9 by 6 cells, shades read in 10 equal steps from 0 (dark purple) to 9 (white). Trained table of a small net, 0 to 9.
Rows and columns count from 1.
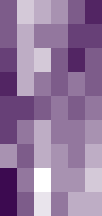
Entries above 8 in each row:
0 0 0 0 0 0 0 1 0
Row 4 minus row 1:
-2 -1 -2 -2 1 2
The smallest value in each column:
0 2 3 3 1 1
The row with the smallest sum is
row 5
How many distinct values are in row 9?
5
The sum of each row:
25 21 22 21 18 25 29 30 27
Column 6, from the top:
1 2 3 3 4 5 6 7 6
